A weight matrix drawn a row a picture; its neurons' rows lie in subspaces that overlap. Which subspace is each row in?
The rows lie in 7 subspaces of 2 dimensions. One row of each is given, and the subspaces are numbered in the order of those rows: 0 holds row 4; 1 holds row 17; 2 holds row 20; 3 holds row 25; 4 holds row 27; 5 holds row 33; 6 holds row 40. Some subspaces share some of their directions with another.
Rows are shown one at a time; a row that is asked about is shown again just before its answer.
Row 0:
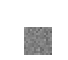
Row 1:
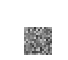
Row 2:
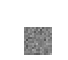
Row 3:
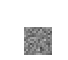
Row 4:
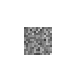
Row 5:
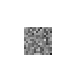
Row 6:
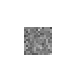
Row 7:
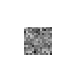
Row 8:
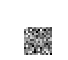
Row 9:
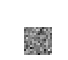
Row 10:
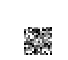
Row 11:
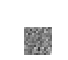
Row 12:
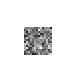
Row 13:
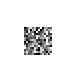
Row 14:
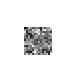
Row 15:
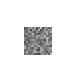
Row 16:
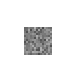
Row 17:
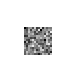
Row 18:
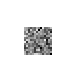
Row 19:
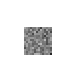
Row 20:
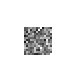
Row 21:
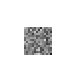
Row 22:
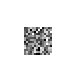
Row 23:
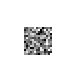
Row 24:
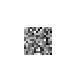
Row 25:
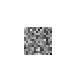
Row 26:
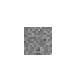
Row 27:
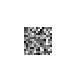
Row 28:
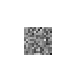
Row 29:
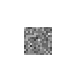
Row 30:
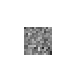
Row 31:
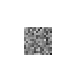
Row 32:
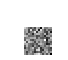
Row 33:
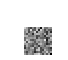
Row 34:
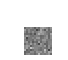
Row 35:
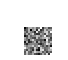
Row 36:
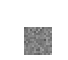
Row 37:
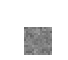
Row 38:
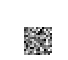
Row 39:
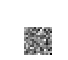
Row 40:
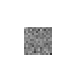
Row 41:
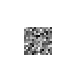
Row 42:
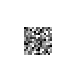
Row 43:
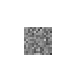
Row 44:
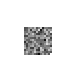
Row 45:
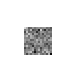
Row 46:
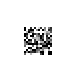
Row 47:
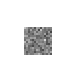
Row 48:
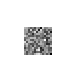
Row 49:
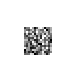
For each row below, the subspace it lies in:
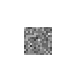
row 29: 5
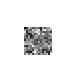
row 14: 6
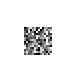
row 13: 5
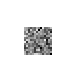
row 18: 2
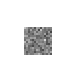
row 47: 1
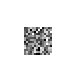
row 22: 1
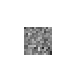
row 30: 1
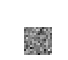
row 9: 4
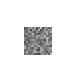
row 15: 5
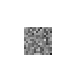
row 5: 0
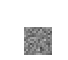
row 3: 5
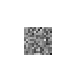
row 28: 3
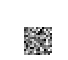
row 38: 4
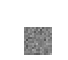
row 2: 3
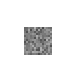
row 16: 0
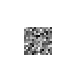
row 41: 2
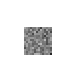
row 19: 0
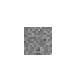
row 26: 5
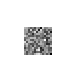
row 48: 5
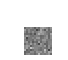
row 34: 4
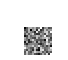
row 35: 3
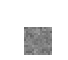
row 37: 6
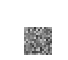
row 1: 0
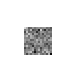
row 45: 6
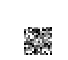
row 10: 6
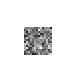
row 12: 2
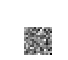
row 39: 4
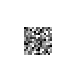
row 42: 2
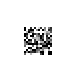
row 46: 3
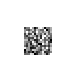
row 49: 0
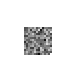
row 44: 4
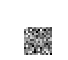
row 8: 6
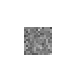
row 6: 2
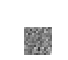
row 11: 1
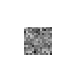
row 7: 6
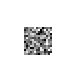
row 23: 4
